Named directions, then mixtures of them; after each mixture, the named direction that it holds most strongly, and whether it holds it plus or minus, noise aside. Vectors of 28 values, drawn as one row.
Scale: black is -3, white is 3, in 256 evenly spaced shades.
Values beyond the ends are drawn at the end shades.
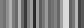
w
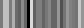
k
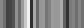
k, minus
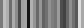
k, plus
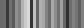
k, minus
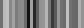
k, plus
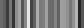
k, minus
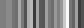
w, plus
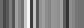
k, minus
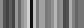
k, minus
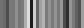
k, minus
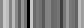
k, plus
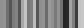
w, minus
